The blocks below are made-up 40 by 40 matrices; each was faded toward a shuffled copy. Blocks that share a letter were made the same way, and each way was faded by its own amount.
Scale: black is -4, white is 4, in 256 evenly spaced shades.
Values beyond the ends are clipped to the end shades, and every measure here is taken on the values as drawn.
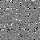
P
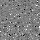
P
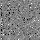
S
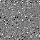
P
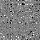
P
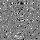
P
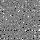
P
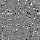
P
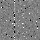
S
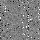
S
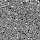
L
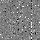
S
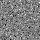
L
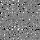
P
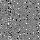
S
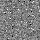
L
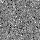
L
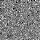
L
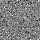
L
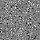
S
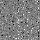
S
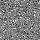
L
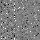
S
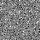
L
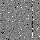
S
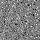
L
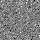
L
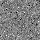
L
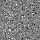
S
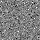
L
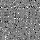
P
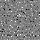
P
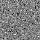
L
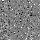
S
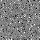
P
